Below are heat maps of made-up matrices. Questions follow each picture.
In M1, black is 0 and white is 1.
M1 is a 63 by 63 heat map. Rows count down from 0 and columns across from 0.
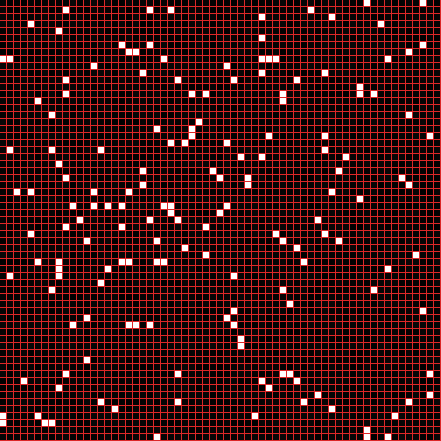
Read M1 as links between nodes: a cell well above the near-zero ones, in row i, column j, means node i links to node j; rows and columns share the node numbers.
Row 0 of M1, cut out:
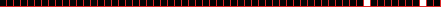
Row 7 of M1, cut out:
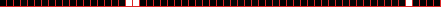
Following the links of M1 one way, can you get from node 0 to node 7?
yes
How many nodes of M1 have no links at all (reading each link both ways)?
1
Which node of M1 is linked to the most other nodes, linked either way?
node 37
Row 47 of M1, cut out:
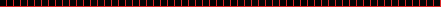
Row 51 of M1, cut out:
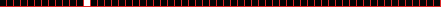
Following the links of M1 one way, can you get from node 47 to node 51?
no
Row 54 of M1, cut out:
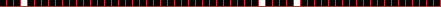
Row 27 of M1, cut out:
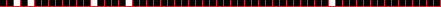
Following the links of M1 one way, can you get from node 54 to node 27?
yes
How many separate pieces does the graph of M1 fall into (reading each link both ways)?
2
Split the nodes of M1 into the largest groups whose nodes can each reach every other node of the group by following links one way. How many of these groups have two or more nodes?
4
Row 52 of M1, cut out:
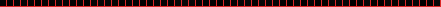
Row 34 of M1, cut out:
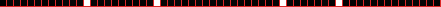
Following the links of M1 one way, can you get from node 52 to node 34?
no
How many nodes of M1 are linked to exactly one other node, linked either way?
0
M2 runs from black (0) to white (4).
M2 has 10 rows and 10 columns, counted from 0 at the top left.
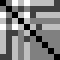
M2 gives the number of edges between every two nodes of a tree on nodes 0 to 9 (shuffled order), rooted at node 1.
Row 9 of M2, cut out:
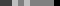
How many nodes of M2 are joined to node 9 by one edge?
2
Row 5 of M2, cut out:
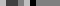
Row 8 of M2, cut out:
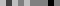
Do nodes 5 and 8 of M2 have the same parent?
yes
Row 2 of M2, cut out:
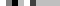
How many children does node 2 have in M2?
0
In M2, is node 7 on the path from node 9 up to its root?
no
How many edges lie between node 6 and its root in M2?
1
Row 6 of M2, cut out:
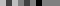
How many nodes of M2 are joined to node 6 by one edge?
2
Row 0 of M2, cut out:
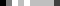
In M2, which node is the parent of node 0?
9
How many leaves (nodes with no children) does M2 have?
6
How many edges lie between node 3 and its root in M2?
1
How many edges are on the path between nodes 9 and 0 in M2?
1
